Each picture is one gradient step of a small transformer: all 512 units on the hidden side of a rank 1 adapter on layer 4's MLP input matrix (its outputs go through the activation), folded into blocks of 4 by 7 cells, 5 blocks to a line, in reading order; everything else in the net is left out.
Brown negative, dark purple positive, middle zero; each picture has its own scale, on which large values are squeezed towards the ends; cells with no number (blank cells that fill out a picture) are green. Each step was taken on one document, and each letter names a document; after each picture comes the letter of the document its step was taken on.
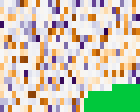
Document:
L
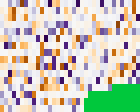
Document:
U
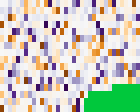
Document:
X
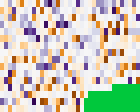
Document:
U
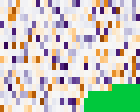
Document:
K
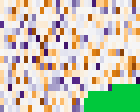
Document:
L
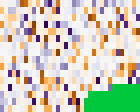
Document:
L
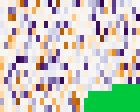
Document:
K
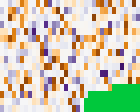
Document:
X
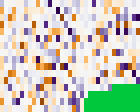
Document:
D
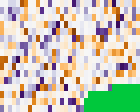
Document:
X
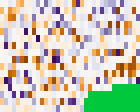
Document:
L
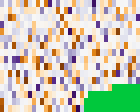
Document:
D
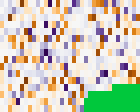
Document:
X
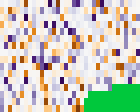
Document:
K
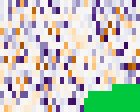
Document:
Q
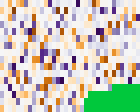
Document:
K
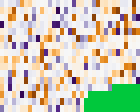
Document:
L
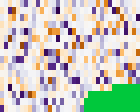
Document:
Q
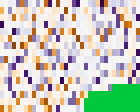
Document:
K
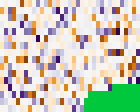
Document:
U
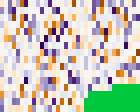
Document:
Q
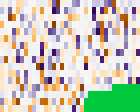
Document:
Q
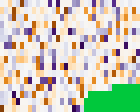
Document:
X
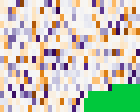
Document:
U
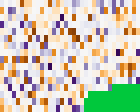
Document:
L
